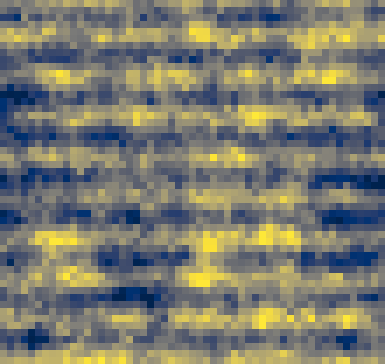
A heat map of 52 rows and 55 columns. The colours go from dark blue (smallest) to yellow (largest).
Overall the values sit about 50% of the way up the scale. No overall slope runs across the table. Streaks run across, left to right. Horizontal stripes repeat 9 times down the table.
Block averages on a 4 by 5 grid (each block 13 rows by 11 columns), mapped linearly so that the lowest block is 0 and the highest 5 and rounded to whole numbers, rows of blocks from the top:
3 3 4 3 5 / 0 2 3 3 1 / 2 2 4 4 0 / 3 3 4 5 3
